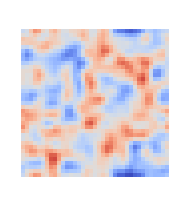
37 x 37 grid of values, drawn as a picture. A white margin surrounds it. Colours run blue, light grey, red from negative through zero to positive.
The values follow a bell shape. The ninth with the lowest average is the bottom right. No lone cell stands out from its neighbours. The texture is blotchy. There is no overall slope. The bottom left is the ninth with the highest average.
